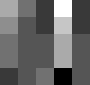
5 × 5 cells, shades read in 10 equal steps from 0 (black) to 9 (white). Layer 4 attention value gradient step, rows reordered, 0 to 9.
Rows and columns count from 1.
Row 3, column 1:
4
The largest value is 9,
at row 1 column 4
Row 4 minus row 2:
-1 0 1 -1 1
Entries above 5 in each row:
2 1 1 1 0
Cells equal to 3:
9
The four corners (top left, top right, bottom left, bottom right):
6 2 2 3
